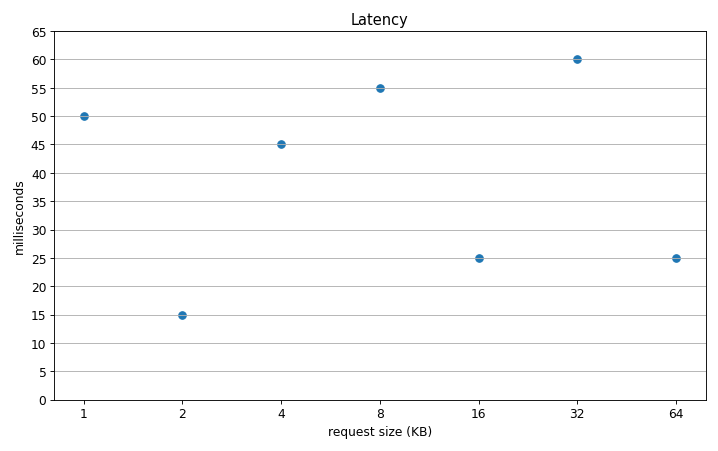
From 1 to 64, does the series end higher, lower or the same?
lower
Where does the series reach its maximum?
32
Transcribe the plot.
Title: Latency
x-axis: request size (KB), ticks 1 2 4 8 16 32 64
y-axis: milliseconds, ticks 0 5 10 15 20 25 30 35 40 45 50 55 60 65
Values:
50 15 45 55 25 60 25
